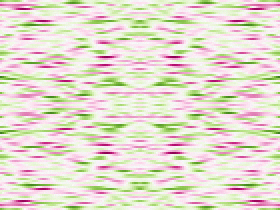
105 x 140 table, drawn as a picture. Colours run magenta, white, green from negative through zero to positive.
Its left and right halves mirror each other, and so do its top and bottom. On average the colour sits 50% of the way up the scale. The grain runs across in streaks. No overall slope runs across the table. The values follow a bell shape.
